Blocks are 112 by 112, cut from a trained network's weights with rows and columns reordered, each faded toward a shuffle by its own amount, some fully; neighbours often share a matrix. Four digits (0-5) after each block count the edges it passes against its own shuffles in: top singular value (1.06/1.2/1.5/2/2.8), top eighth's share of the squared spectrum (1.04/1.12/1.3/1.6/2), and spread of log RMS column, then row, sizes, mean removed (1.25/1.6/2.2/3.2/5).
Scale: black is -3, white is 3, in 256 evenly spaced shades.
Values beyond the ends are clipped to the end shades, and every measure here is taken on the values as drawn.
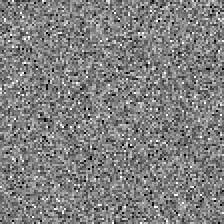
0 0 0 0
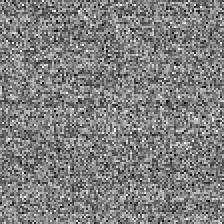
2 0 0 0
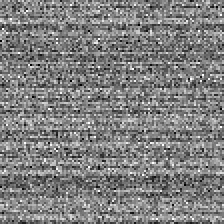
4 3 1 1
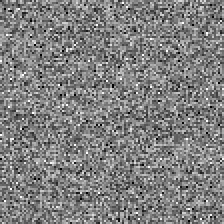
1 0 0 0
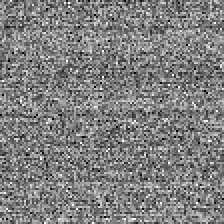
3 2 0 0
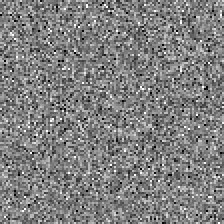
0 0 0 0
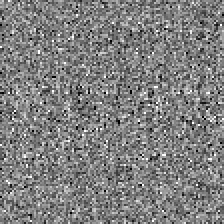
2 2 0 2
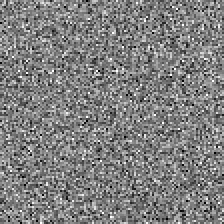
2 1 0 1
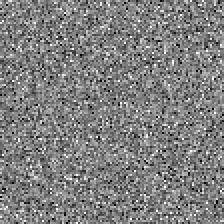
1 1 0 0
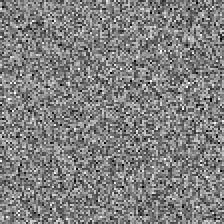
0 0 0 0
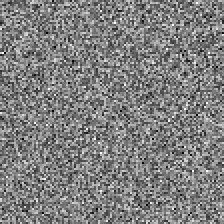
0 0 0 0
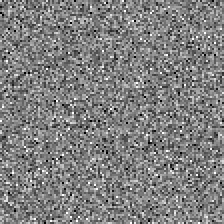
0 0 0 0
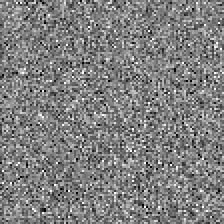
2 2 1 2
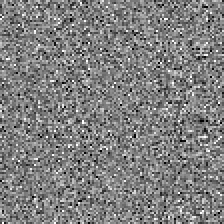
3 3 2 2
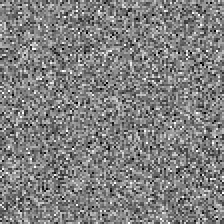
2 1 0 0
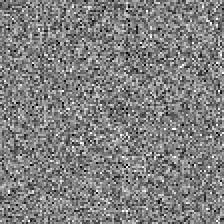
3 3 1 1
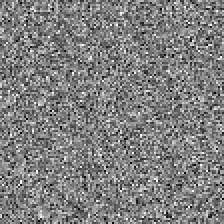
3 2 0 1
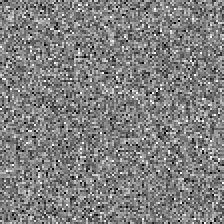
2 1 0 0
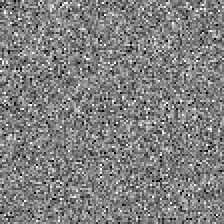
1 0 0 0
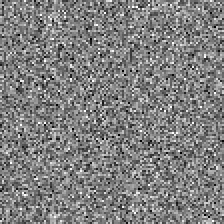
2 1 0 0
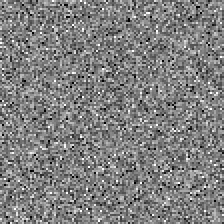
1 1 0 0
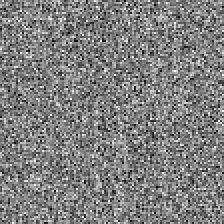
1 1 0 0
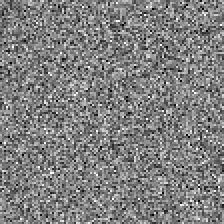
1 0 0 0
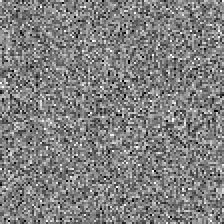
1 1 0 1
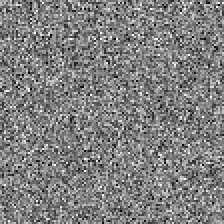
2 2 0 1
